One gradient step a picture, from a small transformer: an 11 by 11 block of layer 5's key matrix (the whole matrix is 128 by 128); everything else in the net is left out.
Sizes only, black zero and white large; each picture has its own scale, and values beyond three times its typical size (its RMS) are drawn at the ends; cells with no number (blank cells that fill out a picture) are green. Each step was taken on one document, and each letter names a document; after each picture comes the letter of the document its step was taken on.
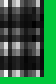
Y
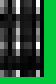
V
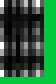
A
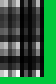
Y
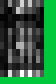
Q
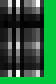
V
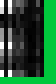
V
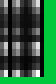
Y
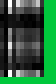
V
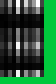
V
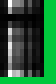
Q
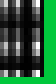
Y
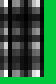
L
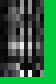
Q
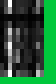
Q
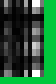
A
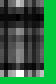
Q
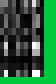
L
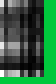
Y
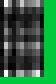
L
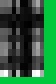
L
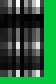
V
